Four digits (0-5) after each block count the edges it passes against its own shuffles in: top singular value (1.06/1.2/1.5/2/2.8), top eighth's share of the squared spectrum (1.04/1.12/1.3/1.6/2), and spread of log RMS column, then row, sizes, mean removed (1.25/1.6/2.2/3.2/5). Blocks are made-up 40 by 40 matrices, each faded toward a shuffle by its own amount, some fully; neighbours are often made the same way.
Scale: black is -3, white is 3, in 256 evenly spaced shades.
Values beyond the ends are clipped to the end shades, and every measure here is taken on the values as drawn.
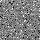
0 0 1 0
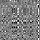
4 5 3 2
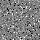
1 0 0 0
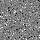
0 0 0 0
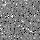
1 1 0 0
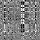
4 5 3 2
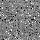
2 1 0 0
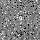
2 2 1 0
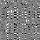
4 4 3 2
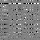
4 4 1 2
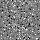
2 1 0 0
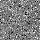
0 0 1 0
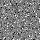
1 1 0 1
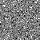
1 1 0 0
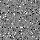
0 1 0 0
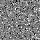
0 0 0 0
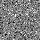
0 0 0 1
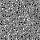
0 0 0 0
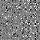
3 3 1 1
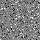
1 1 0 0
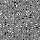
2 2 1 1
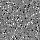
0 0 0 0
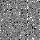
2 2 1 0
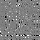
3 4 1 2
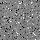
0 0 0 0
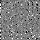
3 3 1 1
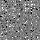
2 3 2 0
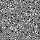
2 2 1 0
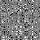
4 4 2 2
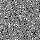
2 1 0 0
